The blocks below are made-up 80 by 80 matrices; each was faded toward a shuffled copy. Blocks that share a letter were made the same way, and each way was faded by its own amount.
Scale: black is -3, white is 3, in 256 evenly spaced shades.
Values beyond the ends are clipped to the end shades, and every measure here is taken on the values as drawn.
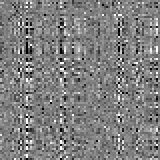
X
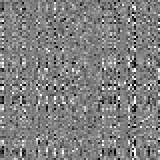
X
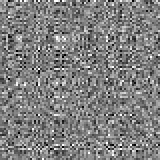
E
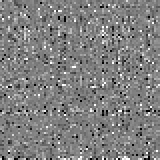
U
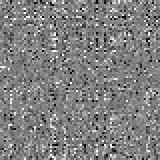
U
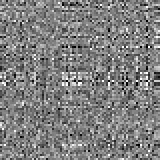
E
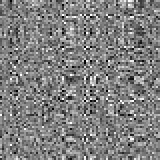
E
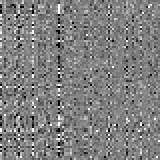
X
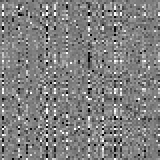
X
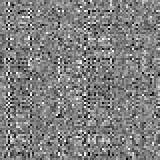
E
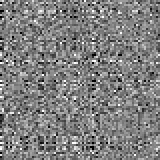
E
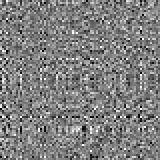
E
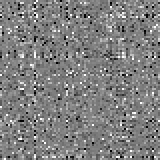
U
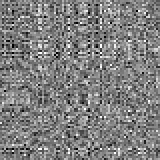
E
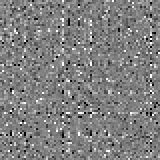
U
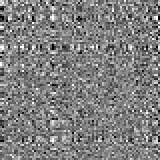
E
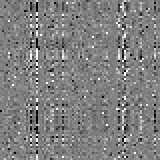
X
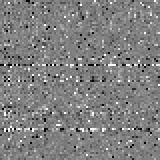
U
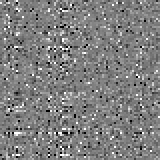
U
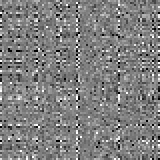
X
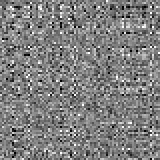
E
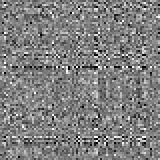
E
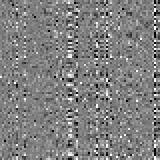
X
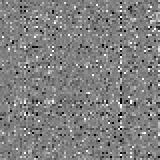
U
